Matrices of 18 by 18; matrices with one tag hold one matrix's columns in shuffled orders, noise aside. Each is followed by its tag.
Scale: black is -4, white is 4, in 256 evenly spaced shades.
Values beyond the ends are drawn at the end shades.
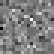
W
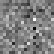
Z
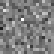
W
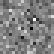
W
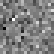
W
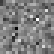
W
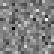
W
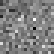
Z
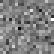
W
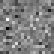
Z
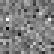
Z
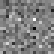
Z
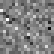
W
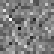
W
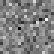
W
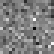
Z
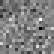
Z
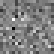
Z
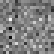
Z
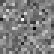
W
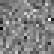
W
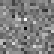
Z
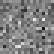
Z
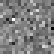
W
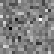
W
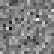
W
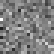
Z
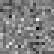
Z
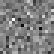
W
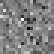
W
